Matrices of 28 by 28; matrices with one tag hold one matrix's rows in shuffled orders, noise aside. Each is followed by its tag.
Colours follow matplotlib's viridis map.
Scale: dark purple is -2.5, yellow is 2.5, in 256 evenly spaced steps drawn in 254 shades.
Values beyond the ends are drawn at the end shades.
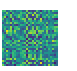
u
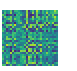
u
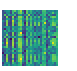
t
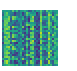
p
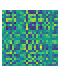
u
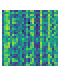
p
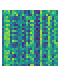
p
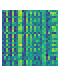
t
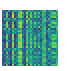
t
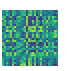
u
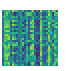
p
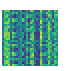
p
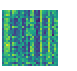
p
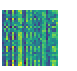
t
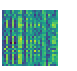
t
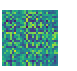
u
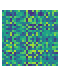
u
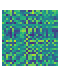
u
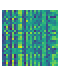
t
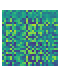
u
